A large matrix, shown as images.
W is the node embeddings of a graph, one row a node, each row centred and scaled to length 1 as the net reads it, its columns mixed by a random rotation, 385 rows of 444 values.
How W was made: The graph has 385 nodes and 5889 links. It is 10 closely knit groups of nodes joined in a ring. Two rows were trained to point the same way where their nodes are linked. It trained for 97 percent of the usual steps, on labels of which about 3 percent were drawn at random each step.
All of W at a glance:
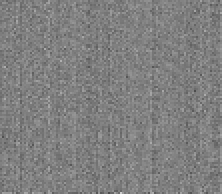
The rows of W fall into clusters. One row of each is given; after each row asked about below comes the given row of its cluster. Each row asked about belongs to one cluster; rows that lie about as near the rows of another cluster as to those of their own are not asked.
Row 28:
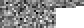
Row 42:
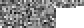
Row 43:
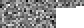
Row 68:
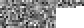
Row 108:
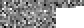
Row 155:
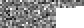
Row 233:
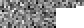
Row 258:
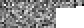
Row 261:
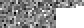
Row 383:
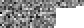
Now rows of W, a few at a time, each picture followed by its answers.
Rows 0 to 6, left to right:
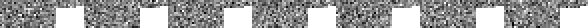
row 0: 383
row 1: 42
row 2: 28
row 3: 261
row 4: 383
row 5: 108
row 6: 233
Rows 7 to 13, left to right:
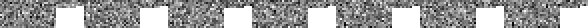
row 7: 383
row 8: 108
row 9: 258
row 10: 258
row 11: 233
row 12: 108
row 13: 233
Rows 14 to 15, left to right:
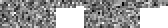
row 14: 155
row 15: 261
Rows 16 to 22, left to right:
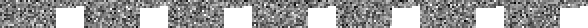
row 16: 43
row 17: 155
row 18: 155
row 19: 258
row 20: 383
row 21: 28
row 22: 383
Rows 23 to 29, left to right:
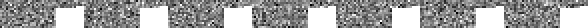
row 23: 28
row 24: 155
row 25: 42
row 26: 68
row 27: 42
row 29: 42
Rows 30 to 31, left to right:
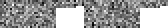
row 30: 258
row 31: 233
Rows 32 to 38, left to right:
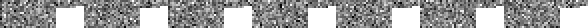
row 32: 108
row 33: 28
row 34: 108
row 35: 233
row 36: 28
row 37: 43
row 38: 42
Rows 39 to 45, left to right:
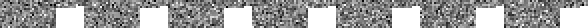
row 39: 261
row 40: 28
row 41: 258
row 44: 383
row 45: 43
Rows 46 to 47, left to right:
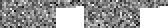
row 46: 108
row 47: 43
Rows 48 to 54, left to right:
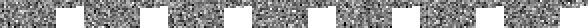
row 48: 233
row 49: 42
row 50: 68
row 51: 43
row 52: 233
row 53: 28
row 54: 383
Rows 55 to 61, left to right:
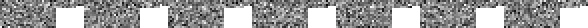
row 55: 42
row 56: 261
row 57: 68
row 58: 258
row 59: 68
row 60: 258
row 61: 261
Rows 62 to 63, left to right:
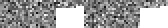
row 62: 261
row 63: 383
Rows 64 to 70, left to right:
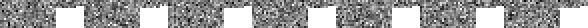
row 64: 233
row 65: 155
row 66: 28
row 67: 42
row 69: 108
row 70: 43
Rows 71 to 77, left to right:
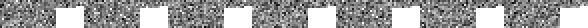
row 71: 43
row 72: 155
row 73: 68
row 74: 261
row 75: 155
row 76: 258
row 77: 383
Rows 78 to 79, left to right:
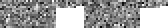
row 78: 68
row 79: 261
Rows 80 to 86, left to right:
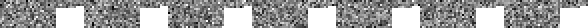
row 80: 43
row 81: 233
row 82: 383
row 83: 42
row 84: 258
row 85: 43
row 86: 68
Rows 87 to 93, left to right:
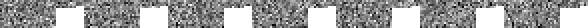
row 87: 28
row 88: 68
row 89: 233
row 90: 42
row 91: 383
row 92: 261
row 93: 233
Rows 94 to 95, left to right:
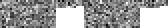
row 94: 68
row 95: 42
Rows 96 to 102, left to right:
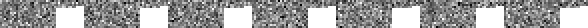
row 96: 155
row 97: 155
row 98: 155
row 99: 43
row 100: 108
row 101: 261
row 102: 108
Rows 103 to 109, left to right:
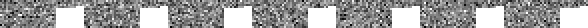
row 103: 383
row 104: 68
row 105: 42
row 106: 42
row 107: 43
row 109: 108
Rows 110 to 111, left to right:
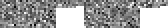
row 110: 43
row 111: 42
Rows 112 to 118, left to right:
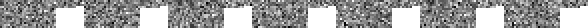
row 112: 28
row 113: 383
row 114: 261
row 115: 68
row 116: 233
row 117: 261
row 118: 233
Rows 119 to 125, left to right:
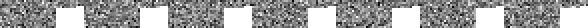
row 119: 42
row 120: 42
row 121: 258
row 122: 28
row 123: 258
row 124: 28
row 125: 68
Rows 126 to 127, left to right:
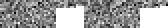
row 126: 261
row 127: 261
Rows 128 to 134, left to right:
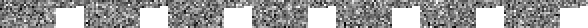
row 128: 28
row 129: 258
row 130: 383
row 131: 68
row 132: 233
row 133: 233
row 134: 383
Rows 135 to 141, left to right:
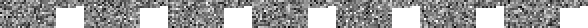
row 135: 383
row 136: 28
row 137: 108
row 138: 68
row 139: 155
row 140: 233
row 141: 258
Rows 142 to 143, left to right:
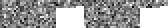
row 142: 108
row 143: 42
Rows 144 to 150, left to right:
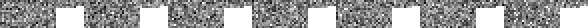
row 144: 258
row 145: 383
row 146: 155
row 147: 108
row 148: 108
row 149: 258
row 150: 155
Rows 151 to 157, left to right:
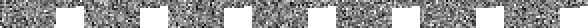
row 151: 108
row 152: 233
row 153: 233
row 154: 261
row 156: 43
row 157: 28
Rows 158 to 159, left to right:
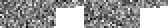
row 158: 383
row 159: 155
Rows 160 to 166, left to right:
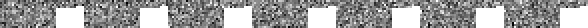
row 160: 258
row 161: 258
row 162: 42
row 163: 68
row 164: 261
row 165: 233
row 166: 233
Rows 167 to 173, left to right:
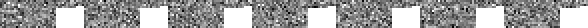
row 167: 258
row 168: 43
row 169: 108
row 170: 28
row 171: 43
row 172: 68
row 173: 42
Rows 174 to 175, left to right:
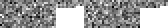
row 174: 383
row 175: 233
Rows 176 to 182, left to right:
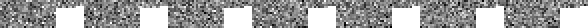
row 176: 155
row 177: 155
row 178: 28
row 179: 42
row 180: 233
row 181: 261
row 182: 42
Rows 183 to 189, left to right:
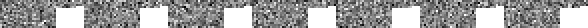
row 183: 42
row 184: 261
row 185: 258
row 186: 258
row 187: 108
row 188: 261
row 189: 108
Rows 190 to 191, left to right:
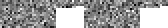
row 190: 42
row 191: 261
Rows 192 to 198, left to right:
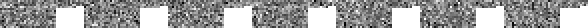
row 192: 68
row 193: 43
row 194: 383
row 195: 68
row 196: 233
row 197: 233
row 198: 233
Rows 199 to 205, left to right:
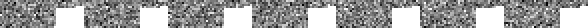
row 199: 383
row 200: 68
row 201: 383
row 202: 261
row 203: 108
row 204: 108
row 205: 258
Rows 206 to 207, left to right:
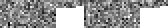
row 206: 233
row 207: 108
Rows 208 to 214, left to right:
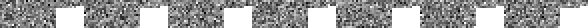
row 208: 43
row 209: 383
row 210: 28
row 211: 261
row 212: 68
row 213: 383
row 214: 383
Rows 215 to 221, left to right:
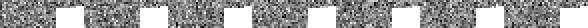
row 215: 108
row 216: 68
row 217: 233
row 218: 68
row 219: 261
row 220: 261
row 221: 233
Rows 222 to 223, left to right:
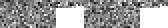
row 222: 261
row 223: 261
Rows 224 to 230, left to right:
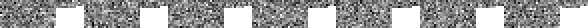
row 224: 383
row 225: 233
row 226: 43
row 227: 258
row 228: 28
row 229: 43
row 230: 383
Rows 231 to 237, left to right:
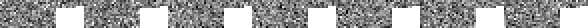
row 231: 155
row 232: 28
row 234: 233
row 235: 42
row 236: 28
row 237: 42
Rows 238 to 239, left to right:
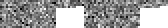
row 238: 108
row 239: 383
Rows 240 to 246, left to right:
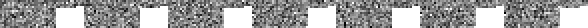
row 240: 258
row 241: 42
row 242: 28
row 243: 383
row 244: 233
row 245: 383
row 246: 383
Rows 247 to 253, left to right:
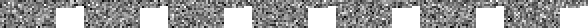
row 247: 258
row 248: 258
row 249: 108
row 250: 42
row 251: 28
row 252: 258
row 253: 155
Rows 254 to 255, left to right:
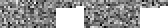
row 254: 233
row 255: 68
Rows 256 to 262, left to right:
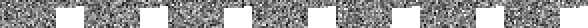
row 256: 43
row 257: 261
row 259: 43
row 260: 108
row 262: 155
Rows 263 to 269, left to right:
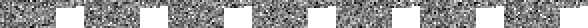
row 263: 258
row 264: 155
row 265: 42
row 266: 28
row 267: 261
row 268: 261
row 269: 155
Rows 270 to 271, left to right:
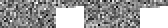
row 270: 155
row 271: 43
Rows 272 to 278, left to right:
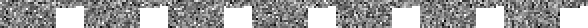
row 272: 155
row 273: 261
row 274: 155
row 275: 42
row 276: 383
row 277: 261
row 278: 233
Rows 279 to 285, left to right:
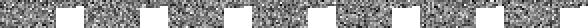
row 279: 258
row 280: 43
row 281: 42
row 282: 28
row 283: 42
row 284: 258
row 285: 258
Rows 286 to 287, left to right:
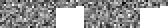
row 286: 258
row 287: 261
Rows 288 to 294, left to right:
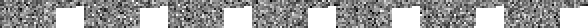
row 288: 28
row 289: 28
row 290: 28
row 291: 258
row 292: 28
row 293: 383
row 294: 43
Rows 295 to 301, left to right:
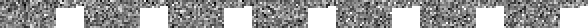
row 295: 261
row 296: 68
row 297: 258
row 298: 258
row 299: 155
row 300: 155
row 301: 383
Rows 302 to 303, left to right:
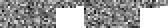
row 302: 233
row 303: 42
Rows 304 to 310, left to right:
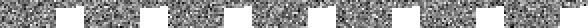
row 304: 261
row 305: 68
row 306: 383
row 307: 383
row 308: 155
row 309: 108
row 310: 383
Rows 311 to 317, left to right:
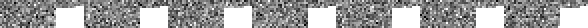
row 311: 383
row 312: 108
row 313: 155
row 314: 43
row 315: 68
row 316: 155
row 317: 383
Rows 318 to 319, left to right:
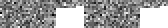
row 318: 383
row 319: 383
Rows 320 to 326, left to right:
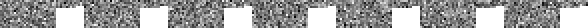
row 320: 155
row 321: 43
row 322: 261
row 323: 383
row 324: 233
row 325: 108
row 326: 261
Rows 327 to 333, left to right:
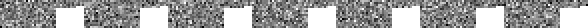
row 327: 43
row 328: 68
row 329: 233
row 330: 155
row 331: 155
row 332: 108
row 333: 258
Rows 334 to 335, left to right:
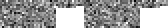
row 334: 42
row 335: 42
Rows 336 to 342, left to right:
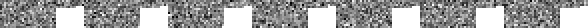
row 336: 108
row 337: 383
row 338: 383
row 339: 261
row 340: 43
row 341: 258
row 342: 43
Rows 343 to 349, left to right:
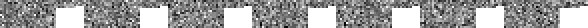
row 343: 383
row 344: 233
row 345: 43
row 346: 233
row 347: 233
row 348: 258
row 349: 28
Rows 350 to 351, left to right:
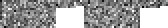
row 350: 108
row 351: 258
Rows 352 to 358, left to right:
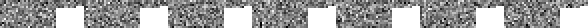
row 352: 258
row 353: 108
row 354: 68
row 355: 233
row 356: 68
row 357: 108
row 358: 42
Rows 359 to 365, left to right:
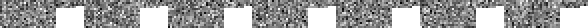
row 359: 108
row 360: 155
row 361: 261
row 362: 43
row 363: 28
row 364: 42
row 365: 233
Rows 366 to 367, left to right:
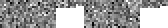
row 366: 261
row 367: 233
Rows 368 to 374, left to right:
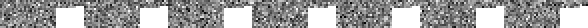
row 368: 43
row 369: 108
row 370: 28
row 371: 155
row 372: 383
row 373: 233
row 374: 261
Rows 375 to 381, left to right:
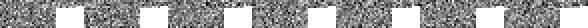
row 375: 155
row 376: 68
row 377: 261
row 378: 28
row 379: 261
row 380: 43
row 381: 261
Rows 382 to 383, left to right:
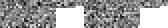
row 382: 261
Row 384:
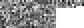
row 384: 68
